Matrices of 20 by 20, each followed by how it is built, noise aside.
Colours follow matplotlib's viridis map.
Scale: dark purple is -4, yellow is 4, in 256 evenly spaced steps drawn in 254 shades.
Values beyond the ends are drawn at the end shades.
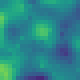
smooth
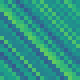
Toeplitz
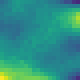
smooth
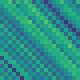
Toeplitz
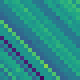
Toeplitz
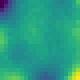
smooth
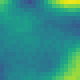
smooth
